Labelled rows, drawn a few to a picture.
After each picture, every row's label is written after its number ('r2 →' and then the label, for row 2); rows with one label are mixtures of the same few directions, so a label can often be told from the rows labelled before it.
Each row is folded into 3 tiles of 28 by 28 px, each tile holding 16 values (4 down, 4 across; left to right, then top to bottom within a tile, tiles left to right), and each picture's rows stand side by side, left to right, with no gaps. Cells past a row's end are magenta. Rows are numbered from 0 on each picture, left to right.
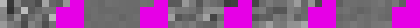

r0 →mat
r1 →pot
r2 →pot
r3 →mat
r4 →mat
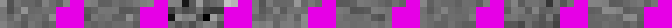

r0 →mat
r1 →pot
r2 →pot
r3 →mat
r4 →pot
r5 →mat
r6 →mat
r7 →pot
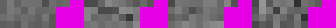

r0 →mat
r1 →pot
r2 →mat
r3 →mat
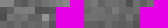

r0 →pot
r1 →mat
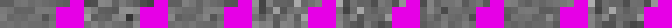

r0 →pot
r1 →pot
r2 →pot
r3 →mat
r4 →mat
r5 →mat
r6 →pot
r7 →mat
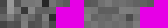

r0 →mat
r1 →pot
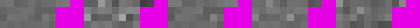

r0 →pot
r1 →pot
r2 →pot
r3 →pot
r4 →mat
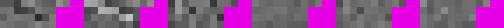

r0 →pot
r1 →pot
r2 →mat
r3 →mat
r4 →mat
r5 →mat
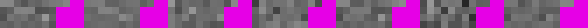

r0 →pot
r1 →pot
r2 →mat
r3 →mat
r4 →pot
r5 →mat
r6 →pot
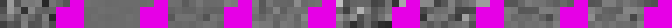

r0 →mat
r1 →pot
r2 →pot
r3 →mat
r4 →mat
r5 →pot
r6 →pot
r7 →pot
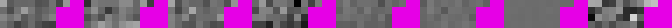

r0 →mat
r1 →mat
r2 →mat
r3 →mat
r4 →mat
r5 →mat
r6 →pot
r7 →pot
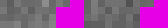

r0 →mat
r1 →mat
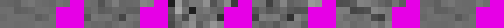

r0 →pot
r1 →pot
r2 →mat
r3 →pot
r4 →pot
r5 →pot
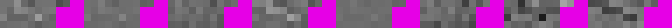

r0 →pot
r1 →pot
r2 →mat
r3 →pot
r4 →pot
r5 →mat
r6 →pot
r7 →pot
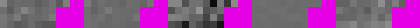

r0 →mat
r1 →mat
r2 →mat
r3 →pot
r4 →mat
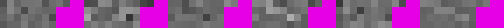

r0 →mat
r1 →pot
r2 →pot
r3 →pot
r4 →mat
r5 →pot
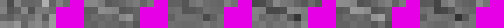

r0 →mat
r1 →pot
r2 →pot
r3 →pot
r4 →pot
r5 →pot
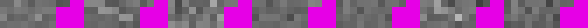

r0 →pot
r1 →pot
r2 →mat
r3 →pot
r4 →mat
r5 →pot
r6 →mat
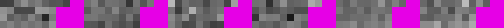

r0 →pot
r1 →mat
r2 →mat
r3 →pot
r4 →mat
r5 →mat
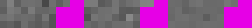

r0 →mat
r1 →pot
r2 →pot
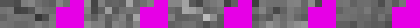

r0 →pot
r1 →mat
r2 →pot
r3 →mat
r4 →mat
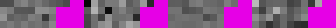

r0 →pot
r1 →mat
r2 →pot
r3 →mat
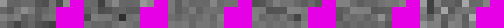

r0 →mat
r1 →pot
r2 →mat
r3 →pot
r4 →pot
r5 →mat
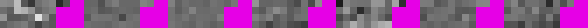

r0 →pot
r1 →pot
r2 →mat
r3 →mat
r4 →mat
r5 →pot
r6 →mat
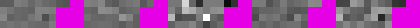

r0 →pot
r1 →pot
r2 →pot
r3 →pot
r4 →pot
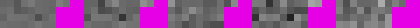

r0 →pot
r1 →pot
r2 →mat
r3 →pot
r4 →mat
